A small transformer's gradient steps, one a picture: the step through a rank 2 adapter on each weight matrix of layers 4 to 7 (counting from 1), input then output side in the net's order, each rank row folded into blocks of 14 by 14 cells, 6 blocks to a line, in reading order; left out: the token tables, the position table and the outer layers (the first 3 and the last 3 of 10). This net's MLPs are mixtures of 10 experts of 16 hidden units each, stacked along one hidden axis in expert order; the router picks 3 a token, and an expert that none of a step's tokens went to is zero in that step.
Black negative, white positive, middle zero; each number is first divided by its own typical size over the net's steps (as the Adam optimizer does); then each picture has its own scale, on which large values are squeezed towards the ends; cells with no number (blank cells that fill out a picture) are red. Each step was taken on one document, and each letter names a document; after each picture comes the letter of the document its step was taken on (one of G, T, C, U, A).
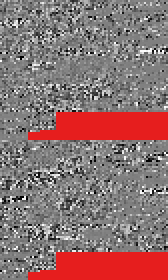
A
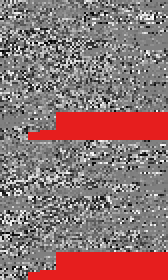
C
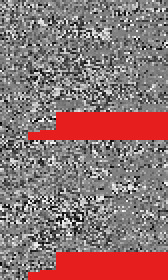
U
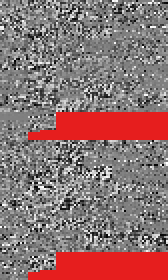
A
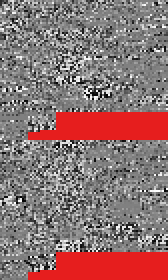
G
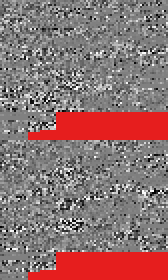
A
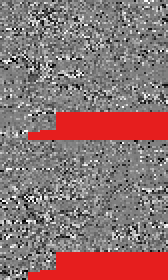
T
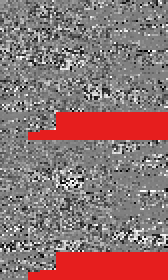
A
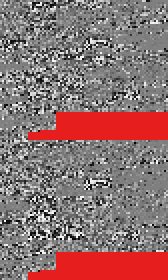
C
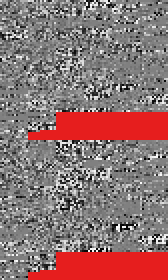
G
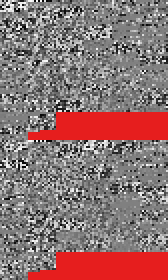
G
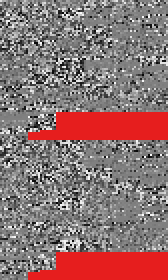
G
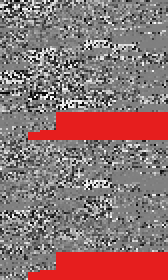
C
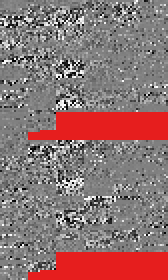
T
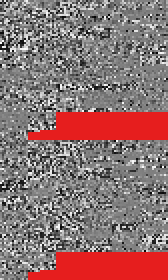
G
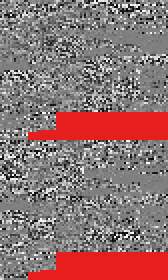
C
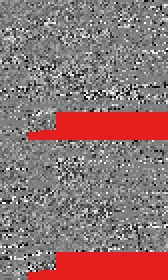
T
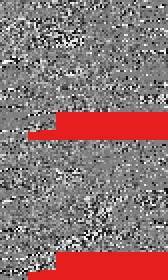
T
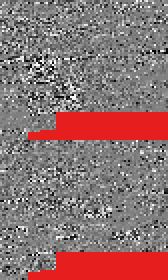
T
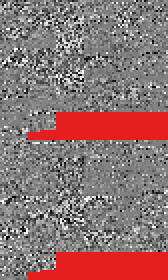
T
